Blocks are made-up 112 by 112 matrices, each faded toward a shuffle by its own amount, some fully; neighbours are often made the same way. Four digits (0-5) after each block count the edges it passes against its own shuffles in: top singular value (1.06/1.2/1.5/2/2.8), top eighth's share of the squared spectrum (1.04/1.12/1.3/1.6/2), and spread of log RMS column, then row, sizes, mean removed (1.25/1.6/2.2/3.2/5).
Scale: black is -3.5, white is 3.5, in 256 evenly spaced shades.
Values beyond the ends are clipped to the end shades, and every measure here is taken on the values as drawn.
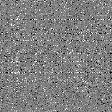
4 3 1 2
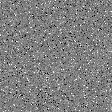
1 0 0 0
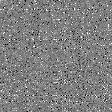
4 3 1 2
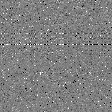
4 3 0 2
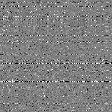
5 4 1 3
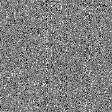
1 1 3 0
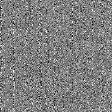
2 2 4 0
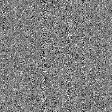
1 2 3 0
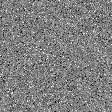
0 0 0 0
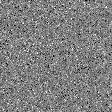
1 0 0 0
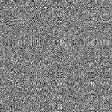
4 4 3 2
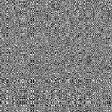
5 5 3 3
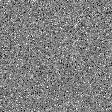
2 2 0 0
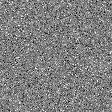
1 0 0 0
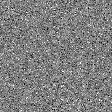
3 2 0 0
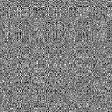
5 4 3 3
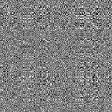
5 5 3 3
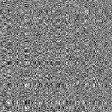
5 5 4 3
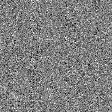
0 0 2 0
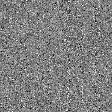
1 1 2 0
